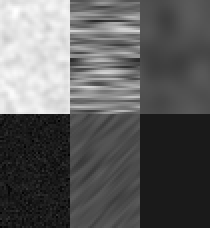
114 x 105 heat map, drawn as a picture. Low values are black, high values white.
The table splits into 2 rows of 3 panels. Panel 1,1: very high, blotchy, faint in contrast. Panel 1,2: middling, streaked across, strong in contrast. Panel 1,3: low, smooth, faint in contrast. Panel 2,1: very low, fine-grained, faint in contrast. Panel 2,2: low, slanting up to the right, faint in contrast. Panel 2,3: very low, flat.
